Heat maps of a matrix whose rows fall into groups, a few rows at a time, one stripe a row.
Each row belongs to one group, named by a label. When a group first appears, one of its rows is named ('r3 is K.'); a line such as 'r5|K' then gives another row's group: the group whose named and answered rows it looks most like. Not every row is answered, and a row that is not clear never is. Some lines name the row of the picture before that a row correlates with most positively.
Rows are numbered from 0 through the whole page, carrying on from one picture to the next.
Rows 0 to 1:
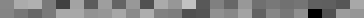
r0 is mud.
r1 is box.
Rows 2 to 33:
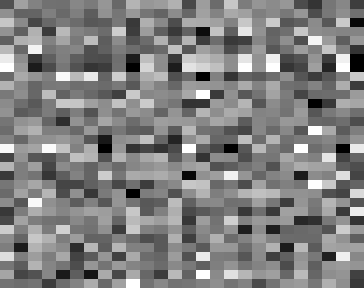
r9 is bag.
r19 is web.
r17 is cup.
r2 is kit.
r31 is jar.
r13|box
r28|jar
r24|jar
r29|jar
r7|jar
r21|kit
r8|bag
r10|box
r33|web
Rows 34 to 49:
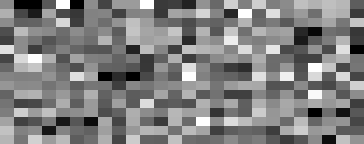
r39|bag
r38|kit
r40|jar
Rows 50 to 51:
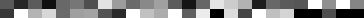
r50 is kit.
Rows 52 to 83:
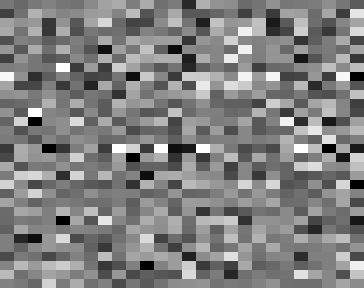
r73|jar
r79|cup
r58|kit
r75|box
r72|bag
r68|web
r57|cup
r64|jar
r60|bag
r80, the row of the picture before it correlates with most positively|50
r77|kit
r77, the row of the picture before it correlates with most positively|51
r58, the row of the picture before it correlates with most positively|51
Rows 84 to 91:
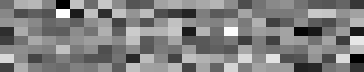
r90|bag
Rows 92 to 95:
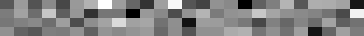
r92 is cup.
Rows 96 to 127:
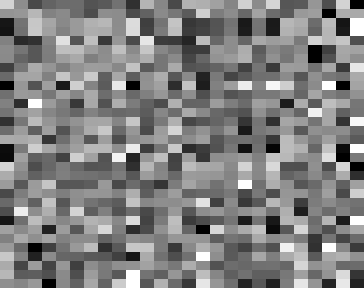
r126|web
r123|web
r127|web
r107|jar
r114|bag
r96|bag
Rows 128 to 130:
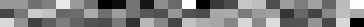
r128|mud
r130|bag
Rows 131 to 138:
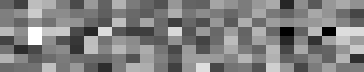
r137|bag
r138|cup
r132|jar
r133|cup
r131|jar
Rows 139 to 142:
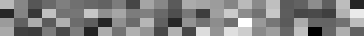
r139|bag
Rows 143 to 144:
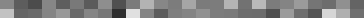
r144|web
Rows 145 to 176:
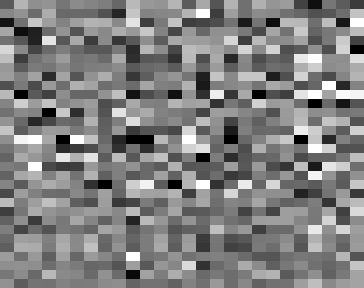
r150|bag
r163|jar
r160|mud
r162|box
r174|mud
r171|box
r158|web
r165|cup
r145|kit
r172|box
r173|web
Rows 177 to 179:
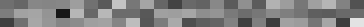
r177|cup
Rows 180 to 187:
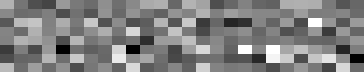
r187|web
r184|mud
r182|box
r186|cup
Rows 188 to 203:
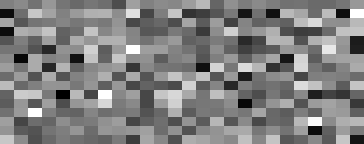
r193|web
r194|jar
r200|jar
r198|mud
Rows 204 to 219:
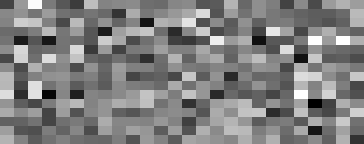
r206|mud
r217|kit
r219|bag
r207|cup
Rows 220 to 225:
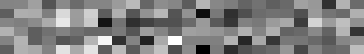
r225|box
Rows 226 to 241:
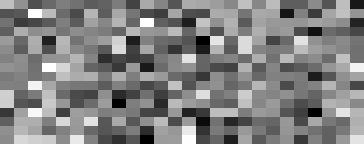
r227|jar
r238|jar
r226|bag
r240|mud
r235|jar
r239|box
